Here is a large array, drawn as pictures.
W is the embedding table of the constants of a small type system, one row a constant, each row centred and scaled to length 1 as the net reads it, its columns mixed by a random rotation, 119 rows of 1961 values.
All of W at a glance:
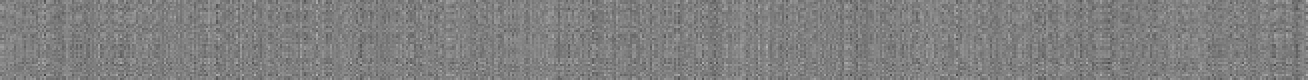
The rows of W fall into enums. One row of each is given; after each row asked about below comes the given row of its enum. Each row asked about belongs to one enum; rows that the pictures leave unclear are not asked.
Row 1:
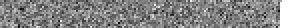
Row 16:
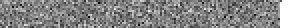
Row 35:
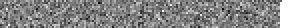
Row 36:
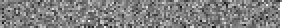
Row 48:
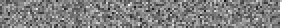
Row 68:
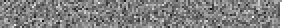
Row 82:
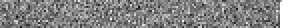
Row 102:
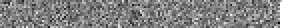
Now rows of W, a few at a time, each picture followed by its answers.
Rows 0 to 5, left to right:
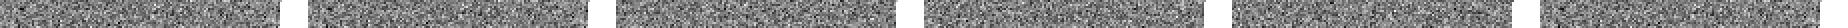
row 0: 1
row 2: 48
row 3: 68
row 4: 35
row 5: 1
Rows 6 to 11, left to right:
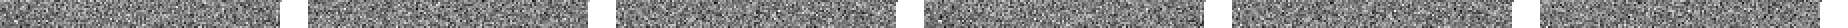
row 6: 82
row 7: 48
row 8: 35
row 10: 35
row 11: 16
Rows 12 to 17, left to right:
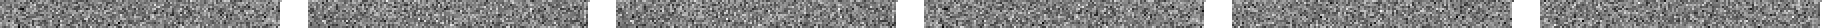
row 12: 1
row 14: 82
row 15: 1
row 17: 68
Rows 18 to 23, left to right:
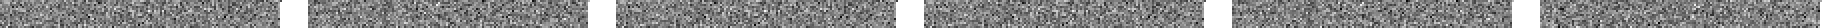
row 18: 16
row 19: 48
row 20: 16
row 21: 16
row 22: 48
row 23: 1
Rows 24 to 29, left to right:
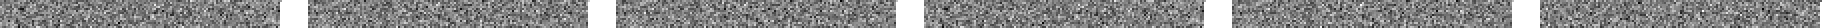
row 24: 1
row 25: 48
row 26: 48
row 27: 1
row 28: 48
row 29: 35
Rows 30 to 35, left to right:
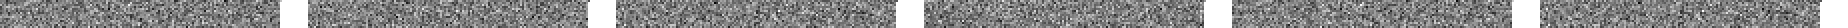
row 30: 48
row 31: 16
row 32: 35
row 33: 82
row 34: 48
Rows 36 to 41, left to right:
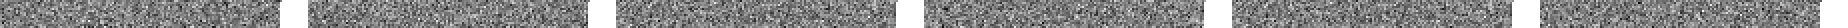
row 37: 82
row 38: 68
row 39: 1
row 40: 68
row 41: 35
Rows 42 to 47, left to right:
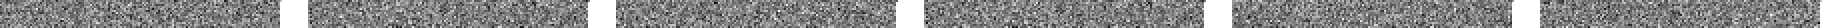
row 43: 36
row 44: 35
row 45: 36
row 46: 82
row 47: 102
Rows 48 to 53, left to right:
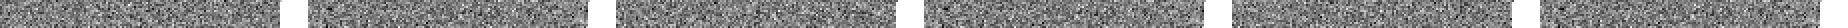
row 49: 1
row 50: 35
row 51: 1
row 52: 16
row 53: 1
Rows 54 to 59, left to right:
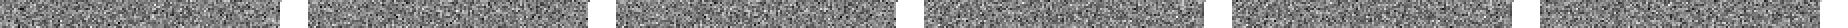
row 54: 1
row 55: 16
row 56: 16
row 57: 68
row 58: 68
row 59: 48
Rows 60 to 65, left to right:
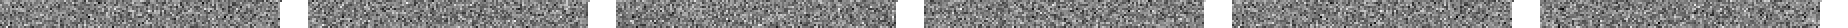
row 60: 16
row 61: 68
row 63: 48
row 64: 16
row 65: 1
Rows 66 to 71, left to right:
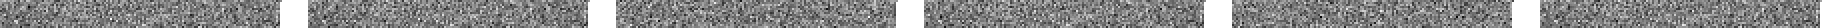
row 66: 82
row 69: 82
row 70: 16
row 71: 82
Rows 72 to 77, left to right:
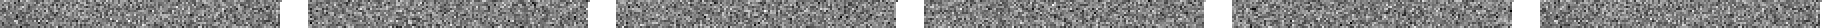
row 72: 82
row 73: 36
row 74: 16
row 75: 48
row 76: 1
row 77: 82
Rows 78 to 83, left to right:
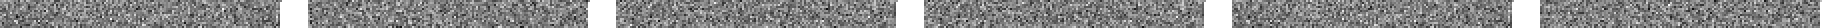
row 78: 82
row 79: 36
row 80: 68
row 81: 68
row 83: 48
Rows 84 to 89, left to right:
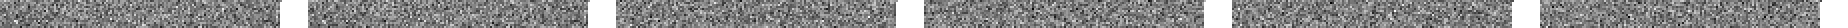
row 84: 82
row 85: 82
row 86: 68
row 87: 48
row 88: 35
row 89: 16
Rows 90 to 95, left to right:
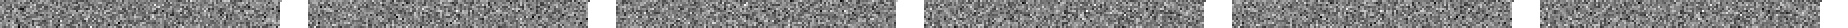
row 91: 16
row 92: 48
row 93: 35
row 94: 16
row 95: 35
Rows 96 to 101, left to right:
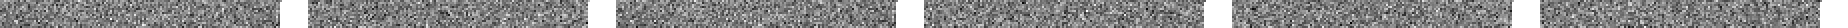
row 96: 82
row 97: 102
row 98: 82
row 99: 35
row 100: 1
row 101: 36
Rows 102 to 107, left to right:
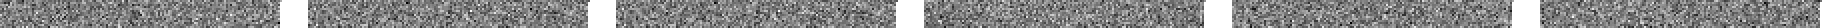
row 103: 35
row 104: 35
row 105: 82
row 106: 1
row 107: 36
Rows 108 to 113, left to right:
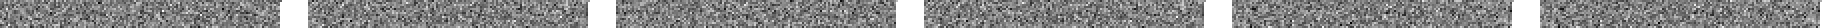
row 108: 35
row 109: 68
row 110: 48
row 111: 68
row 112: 1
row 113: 1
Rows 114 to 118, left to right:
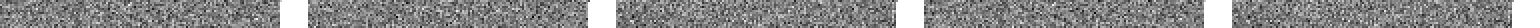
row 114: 48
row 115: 16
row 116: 82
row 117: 48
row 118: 82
